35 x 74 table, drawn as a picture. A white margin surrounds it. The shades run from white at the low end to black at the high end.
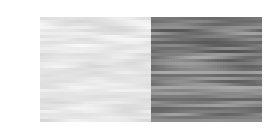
It is made of 1 by 2 panels. Panel 1,1: very low, streaked across, faint in contrast. Panel 1,2: middling, streaked across.
